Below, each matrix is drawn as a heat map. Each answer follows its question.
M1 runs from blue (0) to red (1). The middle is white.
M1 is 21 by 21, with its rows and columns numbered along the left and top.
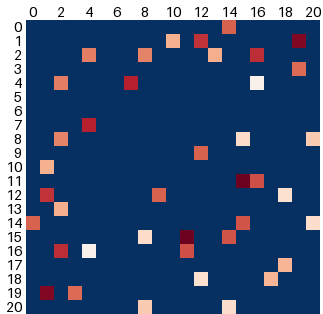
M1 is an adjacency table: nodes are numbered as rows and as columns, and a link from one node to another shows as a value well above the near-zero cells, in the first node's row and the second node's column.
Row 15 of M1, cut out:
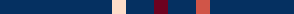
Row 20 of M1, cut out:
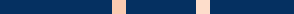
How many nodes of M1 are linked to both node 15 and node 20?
2
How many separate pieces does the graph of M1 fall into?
4
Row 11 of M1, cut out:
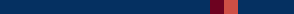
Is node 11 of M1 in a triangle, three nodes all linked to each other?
no
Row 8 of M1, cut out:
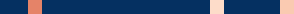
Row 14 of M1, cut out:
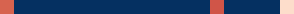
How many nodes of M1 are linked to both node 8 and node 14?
2
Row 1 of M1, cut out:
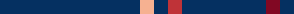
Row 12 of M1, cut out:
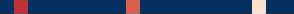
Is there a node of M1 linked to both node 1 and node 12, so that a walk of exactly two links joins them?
no
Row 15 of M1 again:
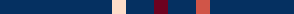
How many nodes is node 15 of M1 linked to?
3
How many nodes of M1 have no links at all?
2
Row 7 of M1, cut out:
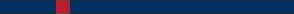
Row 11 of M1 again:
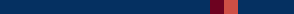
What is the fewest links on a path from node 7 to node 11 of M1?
3
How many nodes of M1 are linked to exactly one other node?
7
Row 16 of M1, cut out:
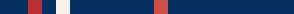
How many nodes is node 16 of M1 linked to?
3
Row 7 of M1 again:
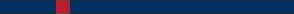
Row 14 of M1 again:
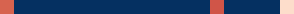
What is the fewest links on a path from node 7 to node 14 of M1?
5
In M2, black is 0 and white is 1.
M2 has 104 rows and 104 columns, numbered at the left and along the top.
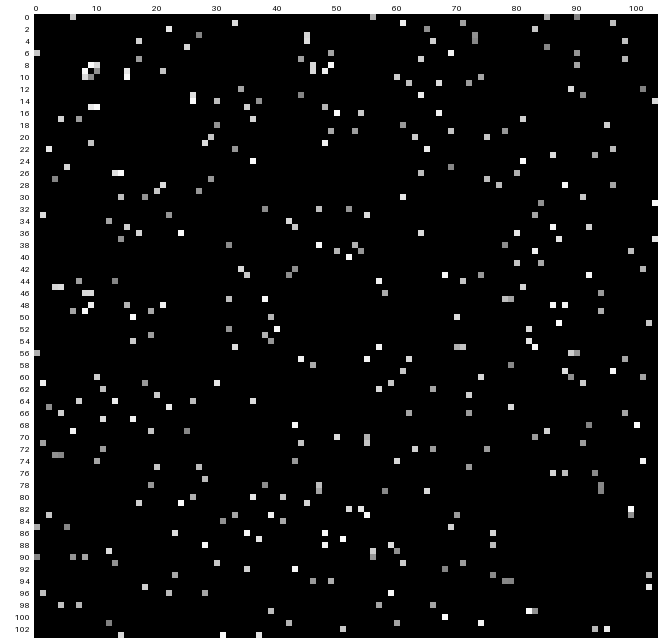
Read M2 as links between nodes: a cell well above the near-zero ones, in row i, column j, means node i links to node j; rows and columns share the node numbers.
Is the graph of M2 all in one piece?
no
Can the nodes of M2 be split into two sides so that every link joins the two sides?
no
